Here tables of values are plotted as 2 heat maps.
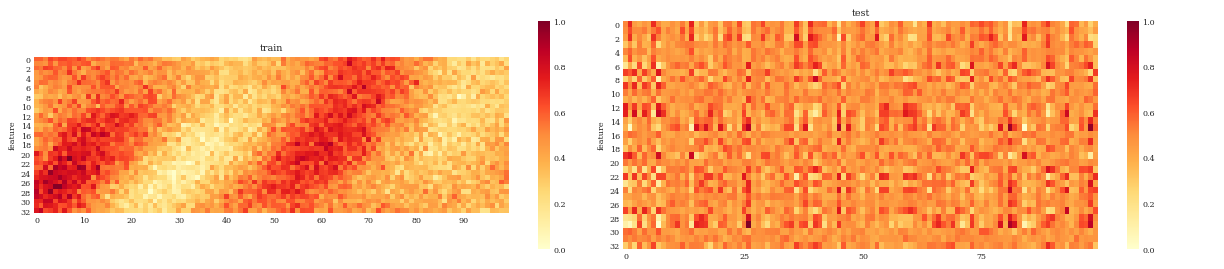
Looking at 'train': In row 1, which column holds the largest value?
66
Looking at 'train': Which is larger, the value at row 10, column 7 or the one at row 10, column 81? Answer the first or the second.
the first
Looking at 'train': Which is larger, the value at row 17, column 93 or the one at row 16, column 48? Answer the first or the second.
the second
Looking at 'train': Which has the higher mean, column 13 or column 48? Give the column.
13
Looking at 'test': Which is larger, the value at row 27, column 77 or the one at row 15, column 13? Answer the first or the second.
the second
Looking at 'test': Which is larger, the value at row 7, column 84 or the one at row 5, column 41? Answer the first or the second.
the first
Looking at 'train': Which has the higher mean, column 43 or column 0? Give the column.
0
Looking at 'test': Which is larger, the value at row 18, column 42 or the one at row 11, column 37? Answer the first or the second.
the second
